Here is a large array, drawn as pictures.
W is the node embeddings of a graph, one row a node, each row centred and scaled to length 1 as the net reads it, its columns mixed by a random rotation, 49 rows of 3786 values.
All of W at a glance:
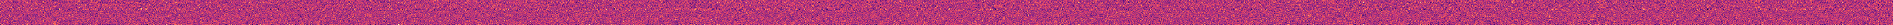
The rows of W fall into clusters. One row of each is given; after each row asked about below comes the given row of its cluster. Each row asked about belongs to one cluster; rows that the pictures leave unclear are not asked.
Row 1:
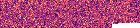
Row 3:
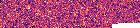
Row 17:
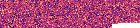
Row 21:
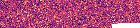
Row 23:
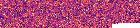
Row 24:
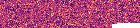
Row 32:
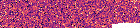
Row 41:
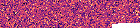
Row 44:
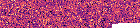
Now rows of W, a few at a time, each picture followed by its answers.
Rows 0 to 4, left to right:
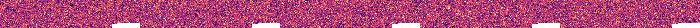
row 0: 24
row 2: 1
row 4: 21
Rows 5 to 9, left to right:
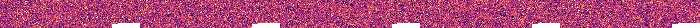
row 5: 21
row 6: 17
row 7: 24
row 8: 1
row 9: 44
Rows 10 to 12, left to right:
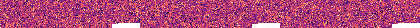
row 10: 23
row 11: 44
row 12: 44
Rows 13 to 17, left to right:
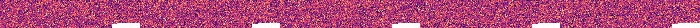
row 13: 3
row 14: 1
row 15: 1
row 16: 41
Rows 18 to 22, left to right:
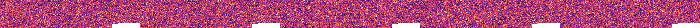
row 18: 41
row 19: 41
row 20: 3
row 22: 17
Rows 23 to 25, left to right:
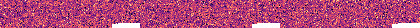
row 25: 21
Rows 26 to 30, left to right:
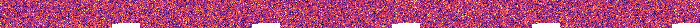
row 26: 23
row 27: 44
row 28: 32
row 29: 3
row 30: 32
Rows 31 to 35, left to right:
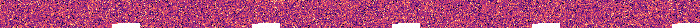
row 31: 24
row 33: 1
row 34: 41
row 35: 24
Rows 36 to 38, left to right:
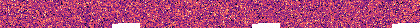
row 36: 44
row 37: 3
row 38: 41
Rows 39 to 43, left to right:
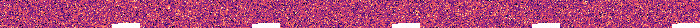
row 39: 32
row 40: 3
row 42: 3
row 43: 17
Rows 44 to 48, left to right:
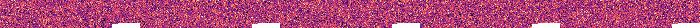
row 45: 21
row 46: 24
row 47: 17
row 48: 21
